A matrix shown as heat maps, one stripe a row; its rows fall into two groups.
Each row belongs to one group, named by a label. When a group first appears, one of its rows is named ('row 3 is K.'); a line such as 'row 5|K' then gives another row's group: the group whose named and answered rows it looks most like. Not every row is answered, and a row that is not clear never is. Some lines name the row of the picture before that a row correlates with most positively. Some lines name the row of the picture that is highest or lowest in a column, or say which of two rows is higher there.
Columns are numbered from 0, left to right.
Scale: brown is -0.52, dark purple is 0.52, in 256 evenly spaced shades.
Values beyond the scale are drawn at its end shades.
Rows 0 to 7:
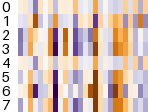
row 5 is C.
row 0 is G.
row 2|C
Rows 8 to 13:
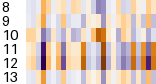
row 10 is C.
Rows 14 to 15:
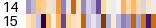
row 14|C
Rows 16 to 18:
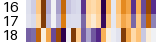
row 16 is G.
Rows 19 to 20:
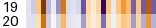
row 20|G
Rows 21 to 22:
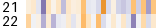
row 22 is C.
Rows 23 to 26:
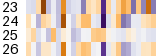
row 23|G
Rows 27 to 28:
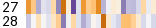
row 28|C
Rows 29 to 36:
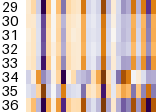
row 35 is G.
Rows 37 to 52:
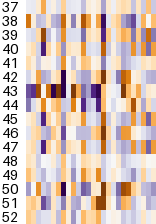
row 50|C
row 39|G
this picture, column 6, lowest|43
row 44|C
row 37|G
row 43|C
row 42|C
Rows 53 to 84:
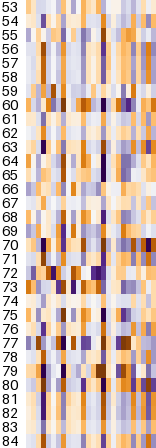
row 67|G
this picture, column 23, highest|80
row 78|G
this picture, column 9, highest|73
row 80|G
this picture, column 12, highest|77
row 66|C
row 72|C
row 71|G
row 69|C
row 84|G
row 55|C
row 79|C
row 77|C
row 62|G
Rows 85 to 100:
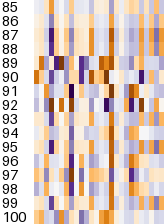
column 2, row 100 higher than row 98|Yes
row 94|C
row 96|C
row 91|C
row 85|G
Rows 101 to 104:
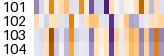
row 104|G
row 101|C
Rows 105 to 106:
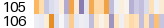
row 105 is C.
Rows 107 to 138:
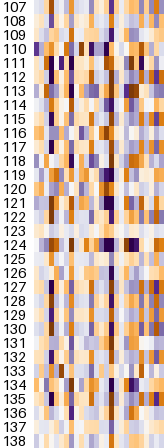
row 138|C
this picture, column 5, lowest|133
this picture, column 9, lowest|110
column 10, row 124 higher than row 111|No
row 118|C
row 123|C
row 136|C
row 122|G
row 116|C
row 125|G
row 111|C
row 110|C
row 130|G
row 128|G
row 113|C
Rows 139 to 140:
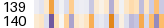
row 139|G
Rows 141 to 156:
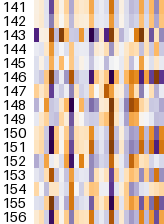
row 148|C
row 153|G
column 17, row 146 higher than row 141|Yes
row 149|C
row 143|C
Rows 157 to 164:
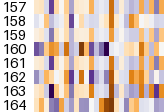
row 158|C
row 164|C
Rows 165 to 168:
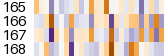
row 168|C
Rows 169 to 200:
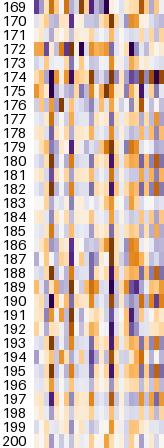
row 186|C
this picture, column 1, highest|169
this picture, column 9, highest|172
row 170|C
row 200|C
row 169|C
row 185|G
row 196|G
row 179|C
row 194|C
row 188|G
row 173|C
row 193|G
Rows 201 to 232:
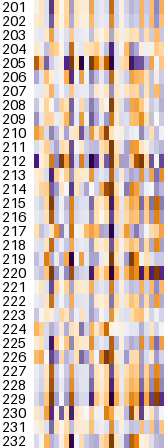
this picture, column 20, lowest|212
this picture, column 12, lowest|205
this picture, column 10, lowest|217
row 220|G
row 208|C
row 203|G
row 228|G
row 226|C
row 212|C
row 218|G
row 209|C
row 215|G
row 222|G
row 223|C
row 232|C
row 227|G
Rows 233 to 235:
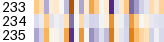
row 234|C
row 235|C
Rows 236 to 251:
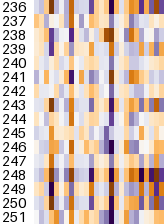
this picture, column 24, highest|249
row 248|G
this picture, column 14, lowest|238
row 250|G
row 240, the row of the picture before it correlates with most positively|233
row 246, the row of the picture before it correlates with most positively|233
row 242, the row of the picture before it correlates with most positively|233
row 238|C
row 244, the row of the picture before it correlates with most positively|233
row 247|G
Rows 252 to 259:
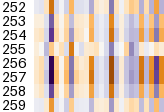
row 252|G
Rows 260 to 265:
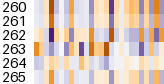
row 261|G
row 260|G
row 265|G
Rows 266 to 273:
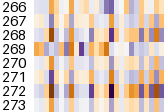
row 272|G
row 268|G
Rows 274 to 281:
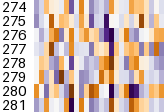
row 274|C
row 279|C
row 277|G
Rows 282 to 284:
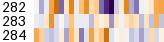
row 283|G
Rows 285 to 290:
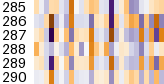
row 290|G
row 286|G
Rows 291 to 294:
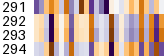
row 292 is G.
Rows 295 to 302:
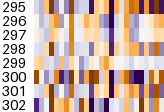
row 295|G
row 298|G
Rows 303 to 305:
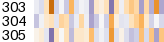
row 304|C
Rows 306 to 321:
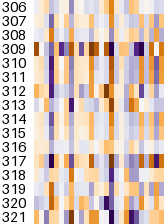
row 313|C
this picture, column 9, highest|309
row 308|G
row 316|C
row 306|C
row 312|C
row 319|G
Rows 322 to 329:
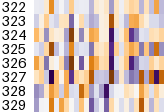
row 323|C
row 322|G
